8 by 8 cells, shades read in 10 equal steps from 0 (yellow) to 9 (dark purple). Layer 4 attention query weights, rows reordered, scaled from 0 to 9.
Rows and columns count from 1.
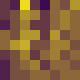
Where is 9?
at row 1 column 5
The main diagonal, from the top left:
7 6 4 3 6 4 5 5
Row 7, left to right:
8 6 5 4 7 5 5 6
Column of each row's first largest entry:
5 1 1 5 4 1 1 1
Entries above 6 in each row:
4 2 3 1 0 2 2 1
